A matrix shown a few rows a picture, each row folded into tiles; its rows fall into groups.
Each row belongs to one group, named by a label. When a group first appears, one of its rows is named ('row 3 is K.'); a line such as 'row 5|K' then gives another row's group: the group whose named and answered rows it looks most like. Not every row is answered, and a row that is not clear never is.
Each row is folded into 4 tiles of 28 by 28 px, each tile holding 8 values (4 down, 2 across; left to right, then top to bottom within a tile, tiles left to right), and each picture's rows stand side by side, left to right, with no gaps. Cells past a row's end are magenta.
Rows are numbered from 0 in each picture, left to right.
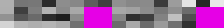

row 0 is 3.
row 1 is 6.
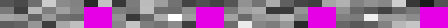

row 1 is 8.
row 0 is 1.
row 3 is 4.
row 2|8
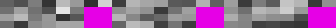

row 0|1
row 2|6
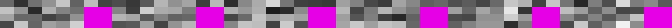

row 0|3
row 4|6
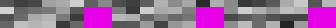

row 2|6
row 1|1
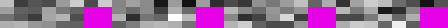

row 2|6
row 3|8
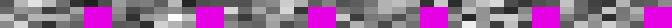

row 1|4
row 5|3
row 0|8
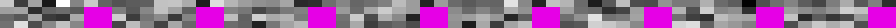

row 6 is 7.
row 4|1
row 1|1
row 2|4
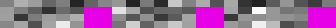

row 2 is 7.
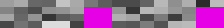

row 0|3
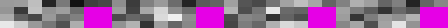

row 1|7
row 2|3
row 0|7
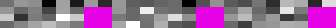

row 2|1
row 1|7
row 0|4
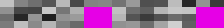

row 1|3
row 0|3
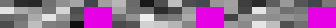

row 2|7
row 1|4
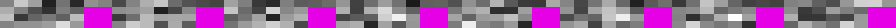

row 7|3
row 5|7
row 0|4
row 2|3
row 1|8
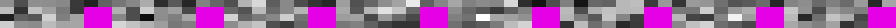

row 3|6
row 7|6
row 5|6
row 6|8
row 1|7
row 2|8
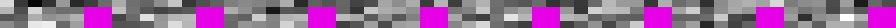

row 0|7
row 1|4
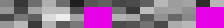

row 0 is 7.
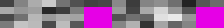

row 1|7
